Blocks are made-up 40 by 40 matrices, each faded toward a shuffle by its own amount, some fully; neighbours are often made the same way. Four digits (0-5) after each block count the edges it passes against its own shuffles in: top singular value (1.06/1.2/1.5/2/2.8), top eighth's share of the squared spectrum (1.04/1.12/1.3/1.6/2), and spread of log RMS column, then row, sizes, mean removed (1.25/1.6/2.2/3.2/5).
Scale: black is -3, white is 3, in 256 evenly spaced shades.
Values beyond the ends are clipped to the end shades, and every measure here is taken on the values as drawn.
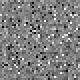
2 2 0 0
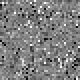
1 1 0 0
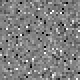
0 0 0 0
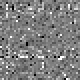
3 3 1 2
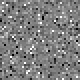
0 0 0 0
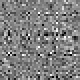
4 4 2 2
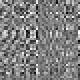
4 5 3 3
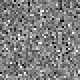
0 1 0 0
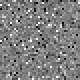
1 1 0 0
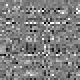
4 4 2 3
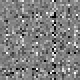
2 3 3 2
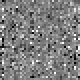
2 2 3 1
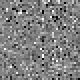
1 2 1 0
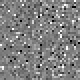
1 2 1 0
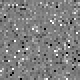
0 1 0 0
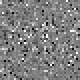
2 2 1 1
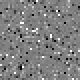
0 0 0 0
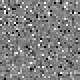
0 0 0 0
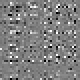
3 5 3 3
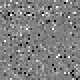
2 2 1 1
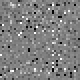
2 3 2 1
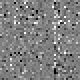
2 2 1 1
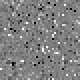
1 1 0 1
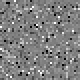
0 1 0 0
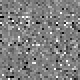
2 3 1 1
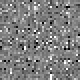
3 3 2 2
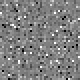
2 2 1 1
